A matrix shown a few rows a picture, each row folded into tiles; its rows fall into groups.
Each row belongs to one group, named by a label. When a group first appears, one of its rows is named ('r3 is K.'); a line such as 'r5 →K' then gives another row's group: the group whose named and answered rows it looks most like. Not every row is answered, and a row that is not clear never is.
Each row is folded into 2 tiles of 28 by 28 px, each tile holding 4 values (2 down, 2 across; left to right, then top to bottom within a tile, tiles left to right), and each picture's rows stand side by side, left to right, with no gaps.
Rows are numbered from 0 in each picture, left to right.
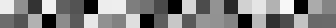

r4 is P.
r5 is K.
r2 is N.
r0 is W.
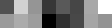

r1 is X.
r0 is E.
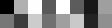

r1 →N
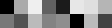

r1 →P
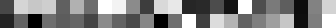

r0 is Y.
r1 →Y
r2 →W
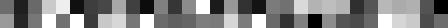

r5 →Y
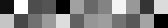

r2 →W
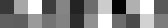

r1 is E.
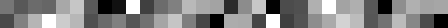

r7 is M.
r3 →M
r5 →X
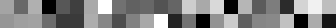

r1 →X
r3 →Y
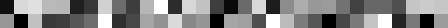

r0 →P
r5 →M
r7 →Y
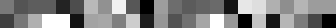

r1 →E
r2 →N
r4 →P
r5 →M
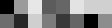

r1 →Y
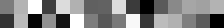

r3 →M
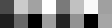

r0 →Y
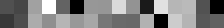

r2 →W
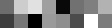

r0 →Y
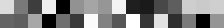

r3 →Y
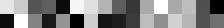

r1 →P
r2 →X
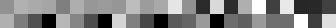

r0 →M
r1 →M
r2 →M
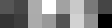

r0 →X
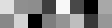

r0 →N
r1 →N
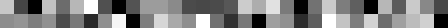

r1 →Y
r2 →E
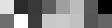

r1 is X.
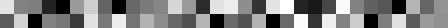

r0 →N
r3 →W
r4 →W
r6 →N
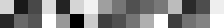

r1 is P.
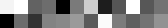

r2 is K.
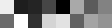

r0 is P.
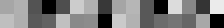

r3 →W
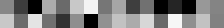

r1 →Y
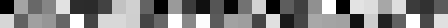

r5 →X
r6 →P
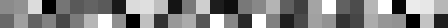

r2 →P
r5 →X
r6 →X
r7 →P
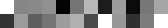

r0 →K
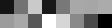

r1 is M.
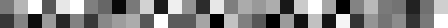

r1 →K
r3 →W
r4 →M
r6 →E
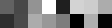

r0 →X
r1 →P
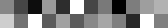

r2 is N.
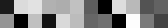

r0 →P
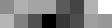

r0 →M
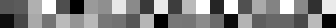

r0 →X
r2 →W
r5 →W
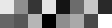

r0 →W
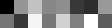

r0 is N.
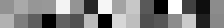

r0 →M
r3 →N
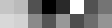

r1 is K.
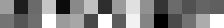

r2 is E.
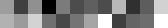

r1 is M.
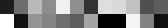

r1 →W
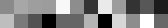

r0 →M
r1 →W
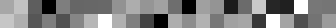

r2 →M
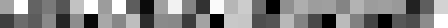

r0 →K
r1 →Y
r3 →W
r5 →M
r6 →M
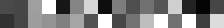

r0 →X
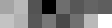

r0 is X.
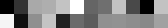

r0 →E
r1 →K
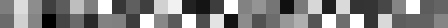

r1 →Y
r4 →K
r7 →K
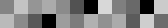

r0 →M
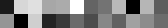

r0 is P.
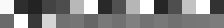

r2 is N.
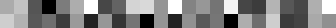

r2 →Y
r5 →X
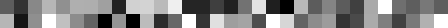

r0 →E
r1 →M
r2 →P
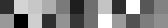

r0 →P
